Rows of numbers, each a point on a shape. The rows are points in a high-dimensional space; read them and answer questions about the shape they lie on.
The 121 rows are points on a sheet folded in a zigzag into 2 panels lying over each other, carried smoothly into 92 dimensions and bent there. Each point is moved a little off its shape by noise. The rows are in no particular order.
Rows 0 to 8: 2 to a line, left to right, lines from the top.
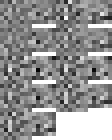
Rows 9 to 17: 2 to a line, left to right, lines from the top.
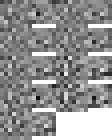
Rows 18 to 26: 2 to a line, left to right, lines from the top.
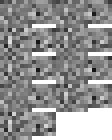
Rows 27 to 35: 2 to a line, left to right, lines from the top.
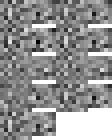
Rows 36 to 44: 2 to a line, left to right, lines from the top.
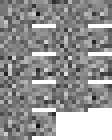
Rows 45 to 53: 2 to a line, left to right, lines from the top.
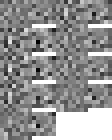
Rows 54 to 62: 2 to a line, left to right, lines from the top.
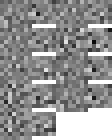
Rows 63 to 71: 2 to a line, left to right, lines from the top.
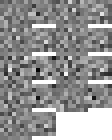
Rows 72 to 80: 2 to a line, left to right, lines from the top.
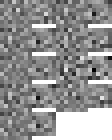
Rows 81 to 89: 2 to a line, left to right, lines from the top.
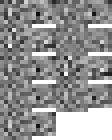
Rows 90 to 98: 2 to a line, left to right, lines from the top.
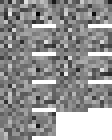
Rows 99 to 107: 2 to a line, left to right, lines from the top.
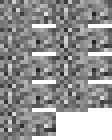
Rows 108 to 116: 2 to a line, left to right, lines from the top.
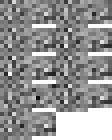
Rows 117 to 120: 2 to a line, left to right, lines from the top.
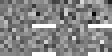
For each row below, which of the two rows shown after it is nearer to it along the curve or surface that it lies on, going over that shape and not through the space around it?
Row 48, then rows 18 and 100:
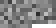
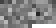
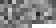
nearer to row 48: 100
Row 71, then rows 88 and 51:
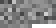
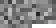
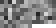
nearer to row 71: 51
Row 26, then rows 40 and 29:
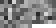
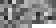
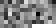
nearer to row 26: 40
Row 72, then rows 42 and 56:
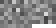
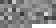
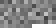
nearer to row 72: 56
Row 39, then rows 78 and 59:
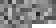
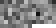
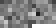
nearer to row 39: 78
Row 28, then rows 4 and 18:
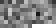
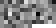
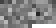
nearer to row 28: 18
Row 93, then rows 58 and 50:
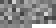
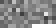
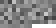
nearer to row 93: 50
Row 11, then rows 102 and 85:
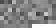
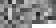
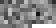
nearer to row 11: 85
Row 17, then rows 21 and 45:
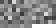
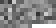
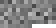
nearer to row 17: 45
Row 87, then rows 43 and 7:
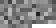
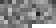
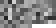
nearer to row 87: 7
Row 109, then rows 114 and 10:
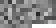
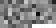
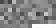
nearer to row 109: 114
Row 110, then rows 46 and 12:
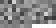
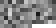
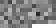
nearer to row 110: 12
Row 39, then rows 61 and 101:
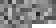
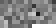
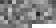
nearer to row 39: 61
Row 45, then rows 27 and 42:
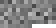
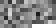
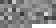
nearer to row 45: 27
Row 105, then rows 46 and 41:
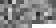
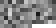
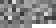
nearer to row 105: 46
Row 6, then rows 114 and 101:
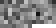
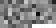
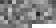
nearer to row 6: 101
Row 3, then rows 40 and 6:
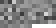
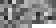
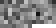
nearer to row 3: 40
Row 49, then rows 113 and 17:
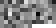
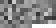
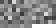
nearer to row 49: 113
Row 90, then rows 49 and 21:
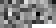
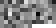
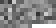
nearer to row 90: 49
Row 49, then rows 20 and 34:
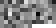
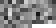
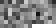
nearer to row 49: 20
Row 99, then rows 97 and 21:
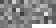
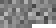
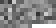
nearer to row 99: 97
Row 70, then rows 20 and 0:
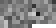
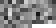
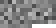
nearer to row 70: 0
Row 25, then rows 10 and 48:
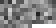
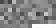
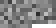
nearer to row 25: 10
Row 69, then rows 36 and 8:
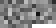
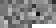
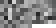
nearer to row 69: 36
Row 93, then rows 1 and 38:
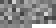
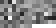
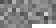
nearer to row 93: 1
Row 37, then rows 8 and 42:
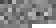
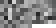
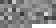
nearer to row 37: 42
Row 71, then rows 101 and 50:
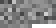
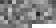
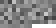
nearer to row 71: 101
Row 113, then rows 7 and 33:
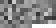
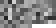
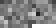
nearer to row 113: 7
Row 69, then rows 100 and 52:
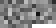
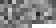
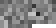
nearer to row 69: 52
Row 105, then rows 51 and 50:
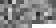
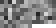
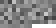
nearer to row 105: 51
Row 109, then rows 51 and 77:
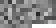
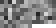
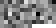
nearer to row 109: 51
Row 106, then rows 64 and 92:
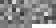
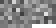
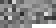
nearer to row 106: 64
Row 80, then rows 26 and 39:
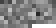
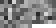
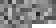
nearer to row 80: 26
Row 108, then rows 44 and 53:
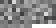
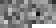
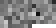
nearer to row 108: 53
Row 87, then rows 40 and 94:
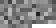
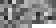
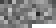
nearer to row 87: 40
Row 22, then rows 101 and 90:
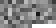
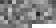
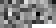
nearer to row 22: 90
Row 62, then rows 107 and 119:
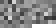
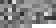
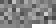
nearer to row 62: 119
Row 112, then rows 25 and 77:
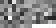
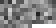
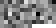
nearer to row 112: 25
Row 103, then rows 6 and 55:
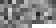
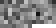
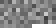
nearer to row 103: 6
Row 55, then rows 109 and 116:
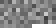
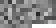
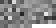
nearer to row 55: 109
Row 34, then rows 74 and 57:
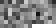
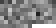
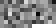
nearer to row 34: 74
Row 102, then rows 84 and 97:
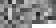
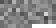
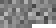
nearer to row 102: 97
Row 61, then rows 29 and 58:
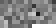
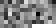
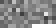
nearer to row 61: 29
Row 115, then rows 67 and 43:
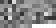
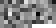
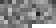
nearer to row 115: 43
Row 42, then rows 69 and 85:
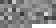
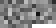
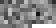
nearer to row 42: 85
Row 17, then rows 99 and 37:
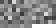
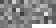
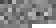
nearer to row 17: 99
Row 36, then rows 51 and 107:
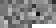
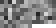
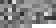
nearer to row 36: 51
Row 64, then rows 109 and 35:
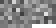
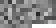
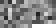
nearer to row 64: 109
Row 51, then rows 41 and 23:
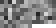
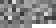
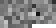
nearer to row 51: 41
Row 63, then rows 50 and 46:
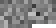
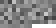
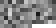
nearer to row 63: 50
